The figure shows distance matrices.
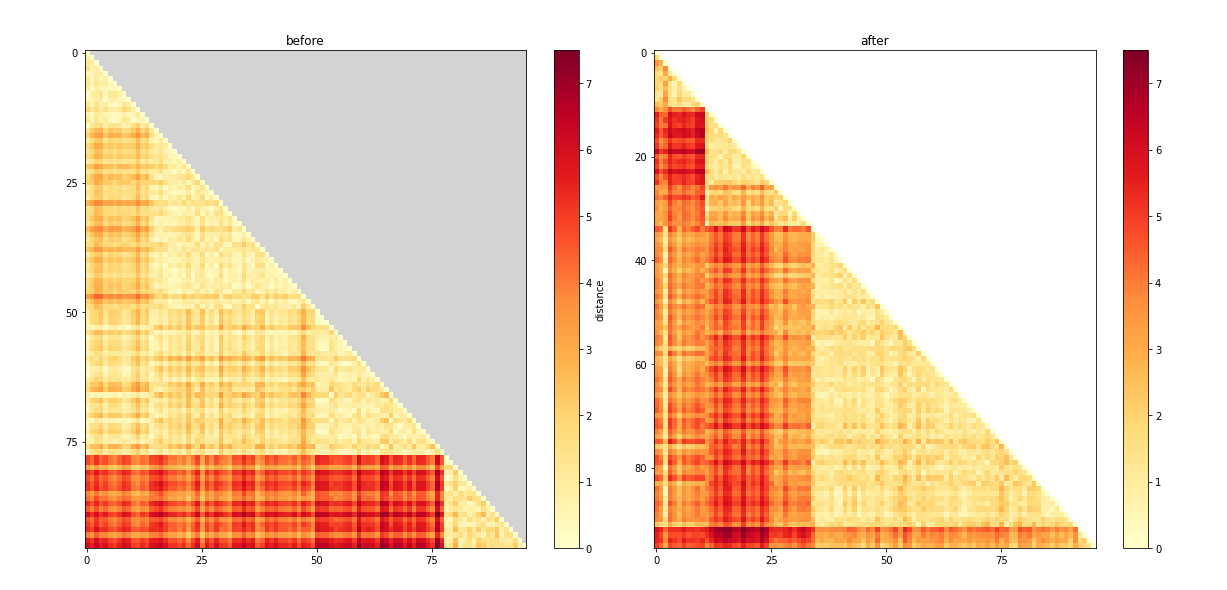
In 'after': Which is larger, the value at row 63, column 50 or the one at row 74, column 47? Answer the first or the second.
the second
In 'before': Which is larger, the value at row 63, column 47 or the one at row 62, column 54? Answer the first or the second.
the first
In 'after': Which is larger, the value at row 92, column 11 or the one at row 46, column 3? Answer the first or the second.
the first
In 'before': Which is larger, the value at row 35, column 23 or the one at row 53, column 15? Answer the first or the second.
the second
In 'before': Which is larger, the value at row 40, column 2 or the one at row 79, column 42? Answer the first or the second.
the second
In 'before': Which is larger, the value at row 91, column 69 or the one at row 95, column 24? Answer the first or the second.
the second
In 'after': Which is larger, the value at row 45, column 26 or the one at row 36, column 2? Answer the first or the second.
the first
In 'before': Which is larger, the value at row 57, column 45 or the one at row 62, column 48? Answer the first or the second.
the second
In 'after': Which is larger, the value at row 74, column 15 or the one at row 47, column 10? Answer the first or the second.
the first
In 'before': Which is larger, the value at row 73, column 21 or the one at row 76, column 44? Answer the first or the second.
the second
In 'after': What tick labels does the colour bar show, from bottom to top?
0, 1, 2, 3, 4, 5, 6, 7
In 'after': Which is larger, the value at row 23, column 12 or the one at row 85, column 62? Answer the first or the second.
the first
